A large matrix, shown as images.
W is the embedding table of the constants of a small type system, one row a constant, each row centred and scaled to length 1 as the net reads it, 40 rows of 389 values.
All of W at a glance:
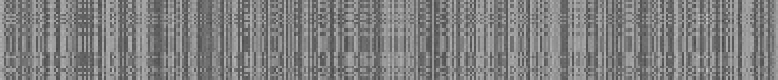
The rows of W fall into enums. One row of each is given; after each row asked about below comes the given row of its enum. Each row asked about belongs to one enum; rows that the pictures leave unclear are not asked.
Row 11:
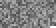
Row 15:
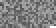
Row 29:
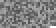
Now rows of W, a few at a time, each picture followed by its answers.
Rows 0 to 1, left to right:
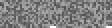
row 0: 15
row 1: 29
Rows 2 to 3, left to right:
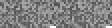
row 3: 15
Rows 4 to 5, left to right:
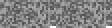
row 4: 29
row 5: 29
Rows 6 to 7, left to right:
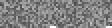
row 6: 15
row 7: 11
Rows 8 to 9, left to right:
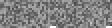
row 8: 29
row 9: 11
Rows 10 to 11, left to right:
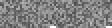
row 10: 15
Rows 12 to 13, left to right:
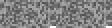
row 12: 29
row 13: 29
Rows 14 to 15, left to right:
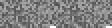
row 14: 15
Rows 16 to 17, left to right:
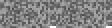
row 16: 29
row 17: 29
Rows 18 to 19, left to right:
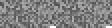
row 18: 15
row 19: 15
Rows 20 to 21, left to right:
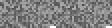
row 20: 15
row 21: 15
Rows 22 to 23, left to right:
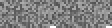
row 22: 15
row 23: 15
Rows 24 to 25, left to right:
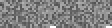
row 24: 15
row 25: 15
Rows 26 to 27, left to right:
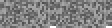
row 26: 29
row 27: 29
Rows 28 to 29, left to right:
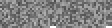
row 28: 11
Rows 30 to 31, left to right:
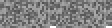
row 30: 29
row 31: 29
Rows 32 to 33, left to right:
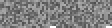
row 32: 29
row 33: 15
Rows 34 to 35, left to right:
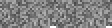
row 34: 11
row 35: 11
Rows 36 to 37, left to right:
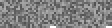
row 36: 15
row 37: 29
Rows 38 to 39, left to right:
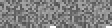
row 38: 15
